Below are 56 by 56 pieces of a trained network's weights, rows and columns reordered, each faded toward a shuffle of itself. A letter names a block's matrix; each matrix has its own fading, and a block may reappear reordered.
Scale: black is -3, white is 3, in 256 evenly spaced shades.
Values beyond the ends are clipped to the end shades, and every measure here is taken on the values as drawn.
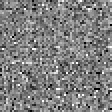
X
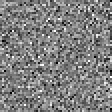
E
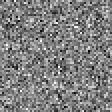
E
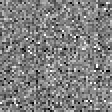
X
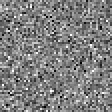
E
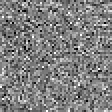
E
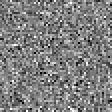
E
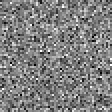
E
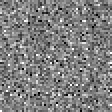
X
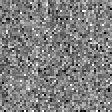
X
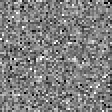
X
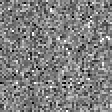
X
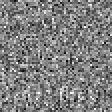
E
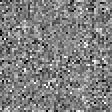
X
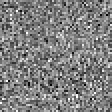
E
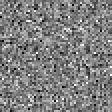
X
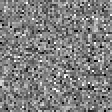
E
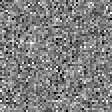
E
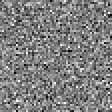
E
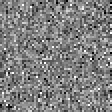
E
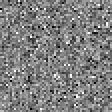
X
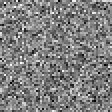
E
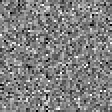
E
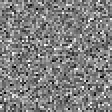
E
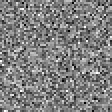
E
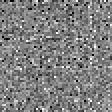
X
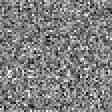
E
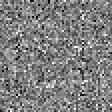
E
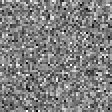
E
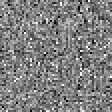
E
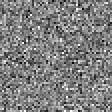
E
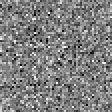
E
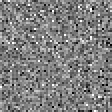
X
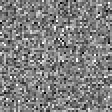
E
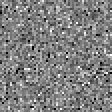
X
